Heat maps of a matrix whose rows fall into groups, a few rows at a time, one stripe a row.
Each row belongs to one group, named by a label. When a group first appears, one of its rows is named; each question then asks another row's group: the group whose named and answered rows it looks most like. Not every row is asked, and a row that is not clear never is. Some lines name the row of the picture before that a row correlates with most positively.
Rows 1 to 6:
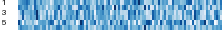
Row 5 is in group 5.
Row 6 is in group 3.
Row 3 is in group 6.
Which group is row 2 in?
3
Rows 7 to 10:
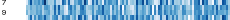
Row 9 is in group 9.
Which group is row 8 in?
9
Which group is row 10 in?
6
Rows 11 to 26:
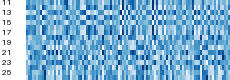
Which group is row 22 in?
6
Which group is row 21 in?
5
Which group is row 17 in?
3
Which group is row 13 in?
9
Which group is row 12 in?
3
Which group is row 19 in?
9
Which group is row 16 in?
3
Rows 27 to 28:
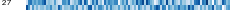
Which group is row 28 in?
5
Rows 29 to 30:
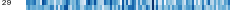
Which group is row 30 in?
3
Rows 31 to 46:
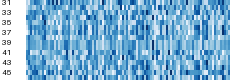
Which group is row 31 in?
5
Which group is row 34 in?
3
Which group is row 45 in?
5
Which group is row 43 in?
6
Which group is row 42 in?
3
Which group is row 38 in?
6
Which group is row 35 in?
6
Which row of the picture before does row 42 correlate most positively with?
29
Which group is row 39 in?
3
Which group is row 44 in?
6
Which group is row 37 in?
6
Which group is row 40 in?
3
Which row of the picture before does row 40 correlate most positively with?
30
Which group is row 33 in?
6
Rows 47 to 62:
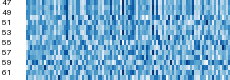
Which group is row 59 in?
5
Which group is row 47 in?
3
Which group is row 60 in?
6
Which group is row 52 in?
3
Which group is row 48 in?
3
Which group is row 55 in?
9
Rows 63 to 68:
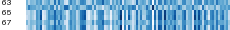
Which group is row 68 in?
9
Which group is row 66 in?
9
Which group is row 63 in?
9
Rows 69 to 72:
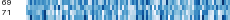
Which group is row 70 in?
9
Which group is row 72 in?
6
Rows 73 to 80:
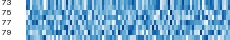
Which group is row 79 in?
5
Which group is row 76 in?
6
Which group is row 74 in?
5
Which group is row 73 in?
5
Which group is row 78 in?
3
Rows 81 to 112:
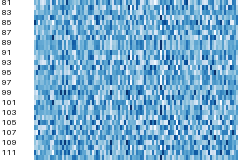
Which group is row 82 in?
9
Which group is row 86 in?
9
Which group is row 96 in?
9
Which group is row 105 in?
6
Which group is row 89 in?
3
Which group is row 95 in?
6
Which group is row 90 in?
3
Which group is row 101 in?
6
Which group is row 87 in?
5
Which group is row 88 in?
6
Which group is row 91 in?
9
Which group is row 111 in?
5
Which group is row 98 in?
3
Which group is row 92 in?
9
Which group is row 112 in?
3
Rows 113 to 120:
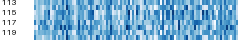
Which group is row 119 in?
9
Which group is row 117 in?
5
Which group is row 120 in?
5
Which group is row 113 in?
9
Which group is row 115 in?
9
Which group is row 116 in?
9
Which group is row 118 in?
5
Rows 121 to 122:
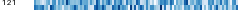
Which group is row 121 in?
5
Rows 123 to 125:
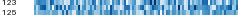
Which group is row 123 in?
6
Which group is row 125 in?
9
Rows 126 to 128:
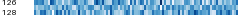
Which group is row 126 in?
3
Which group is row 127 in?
9
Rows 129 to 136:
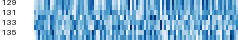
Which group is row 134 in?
3
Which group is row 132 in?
6
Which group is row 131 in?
9
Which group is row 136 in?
6
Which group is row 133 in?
3
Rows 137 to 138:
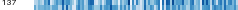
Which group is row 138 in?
9
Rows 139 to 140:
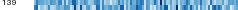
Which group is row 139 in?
3
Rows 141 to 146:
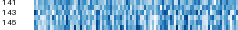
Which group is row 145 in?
5
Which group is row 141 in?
5
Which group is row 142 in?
9
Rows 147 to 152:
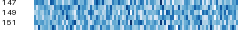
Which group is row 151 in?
3
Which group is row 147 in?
3
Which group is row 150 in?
5
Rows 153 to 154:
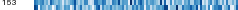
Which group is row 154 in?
5
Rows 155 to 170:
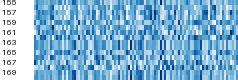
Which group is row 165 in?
5
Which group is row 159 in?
5
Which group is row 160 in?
6
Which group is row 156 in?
6
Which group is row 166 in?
3
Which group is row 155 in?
3
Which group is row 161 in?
6
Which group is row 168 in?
9
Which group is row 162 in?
5
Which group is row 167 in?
5
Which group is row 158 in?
6
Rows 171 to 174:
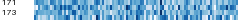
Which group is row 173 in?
3
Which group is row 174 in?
5
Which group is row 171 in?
3
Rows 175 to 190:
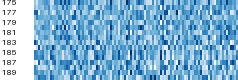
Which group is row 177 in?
5
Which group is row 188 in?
5
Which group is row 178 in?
3
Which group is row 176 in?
9
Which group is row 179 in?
9
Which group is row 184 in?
6
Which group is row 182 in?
5
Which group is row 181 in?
9
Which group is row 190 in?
6
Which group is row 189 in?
3
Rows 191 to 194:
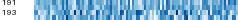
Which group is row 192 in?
9
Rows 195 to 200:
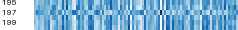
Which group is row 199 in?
9
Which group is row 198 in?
9
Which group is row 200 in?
9
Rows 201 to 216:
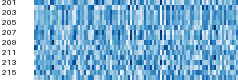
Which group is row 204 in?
9
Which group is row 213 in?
3
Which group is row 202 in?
9
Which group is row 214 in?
6
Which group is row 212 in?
6
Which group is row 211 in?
9
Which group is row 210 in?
5
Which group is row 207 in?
3
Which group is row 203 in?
9
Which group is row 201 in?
3
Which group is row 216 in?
9
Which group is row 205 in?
9
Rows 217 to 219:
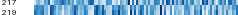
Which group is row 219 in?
3
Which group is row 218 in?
3
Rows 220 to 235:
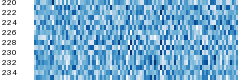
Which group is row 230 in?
3
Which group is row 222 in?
3
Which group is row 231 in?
6
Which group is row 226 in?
9
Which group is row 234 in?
9
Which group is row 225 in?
6
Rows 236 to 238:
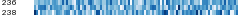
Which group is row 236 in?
9
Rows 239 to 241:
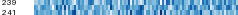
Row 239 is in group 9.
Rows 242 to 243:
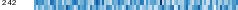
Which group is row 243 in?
5
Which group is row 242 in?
3
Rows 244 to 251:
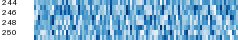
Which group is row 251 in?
5
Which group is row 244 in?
9
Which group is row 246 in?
5
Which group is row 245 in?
5
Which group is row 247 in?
6
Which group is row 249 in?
3
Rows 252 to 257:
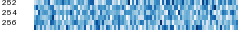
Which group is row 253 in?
6
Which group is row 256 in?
3
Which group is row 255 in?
6
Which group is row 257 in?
5
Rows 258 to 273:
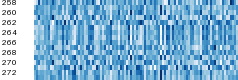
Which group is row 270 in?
6
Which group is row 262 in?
5
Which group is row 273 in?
3
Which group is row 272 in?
3
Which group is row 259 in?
3
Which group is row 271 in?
5
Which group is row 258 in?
6
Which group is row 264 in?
9
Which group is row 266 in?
9
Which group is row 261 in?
6
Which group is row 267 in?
6
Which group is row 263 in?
9
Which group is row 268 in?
9
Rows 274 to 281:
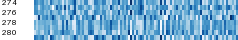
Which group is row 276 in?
3
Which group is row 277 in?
6
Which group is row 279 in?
9
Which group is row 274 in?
3
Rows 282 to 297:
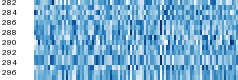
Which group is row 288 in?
3
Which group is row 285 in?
9
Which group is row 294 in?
3
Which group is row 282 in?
6
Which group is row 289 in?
6
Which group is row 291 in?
9
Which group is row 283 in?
9
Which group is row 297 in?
9
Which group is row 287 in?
3
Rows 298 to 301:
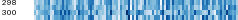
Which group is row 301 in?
9
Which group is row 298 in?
9
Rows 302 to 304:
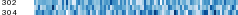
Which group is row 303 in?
6
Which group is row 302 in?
9
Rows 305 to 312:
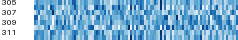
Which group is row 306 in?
3
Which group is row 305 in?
3
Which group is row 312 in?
3
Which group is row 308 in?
5
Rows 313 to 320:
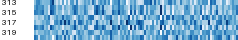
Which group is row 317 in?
5
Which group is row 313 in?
6
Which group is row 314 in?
3
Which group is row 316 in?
9
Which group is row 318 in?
3
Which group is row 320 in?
5
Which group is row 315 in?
3
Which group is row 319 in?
9
